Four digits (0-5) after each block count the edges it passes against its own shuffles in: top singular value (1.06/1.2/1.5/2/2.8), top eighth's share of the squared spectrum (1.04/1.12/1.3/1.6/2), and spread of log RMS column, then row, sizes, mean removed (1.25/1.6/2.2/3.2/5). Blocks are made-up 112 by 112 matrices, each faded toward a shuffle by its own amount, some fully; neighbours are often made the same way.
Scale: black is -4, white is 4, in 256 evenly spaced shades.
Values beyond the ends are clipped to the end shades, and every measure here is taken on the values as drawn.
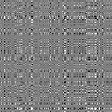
5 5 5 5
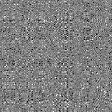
4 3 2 2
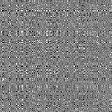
5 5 4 3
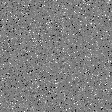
0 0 0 0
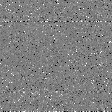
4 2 0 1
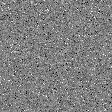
0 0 0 0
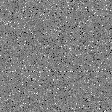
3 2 0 1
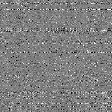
4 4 1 3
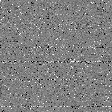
3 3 0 2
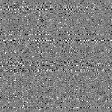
4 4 2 3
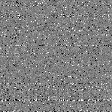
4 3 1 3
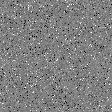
1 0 0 0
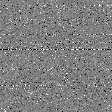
3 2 0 2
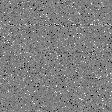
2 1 0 1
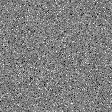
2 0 0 0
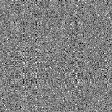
4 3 2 2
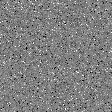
0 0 0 0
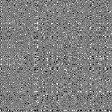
5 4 3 3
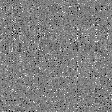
4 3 2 1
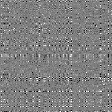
5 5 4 3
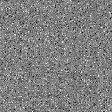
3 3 1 1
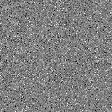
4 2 1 1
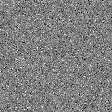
3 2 0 0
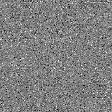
3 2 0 1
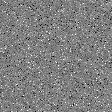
2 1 0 0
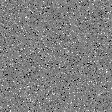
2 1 0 0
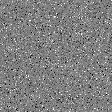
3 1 0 0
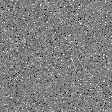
3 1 0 0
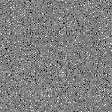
4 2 1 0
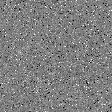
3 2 0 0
